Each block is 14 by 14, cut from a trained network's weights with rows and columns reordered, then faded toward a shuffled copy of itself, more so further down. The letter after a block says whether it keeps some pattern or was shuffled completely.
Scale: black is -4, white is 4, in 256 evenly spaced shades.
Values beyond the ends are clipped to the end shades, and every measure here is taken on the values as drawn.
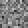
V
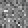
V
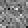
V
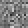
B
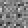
B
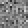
V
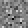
V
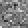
V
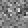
B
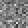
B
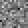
V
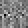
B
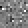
V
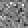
V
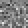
V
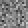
V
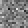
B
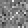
V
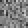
B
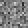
B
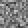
V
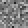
V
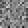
B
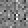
B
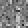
B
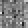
B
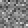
V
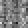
B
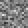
V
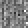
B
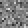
V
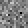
V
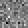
V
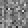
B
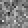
V
